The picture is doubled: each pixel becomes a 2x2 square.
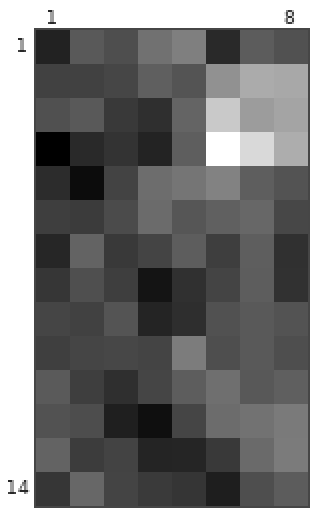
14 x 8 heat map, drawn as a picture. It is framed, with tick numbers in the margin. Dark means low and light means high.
Roughest part: top right. Average level on the scale: 30%. Odd patch: higher, in the top right. Ninth with the highest average: top right.
